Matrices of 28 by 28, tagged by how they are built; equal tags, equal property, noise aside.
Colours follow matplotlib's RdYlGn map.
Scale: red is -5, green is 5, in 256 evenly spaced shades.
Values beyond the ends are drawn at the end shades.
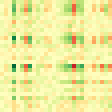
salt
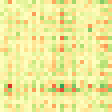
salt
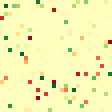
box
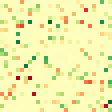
box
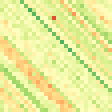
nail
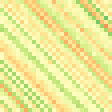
nail
